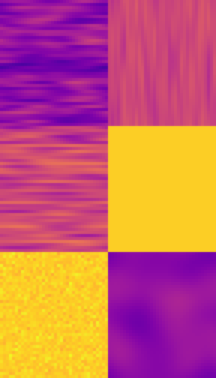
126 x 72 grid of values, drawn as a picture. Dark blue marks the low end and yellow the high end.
The table splits into 3 rows of 2 panels. Panel 1,1: low, streaked across. Panel 1,2: middling, streaked downward, faint in contrast. Panel 2,1: middling, streaked across. Panel 2,2: very high, flat. Panel 3,1: very high, fine-grained, faint in contrast. Panel 3,2: low, smooth, faint in contrast.
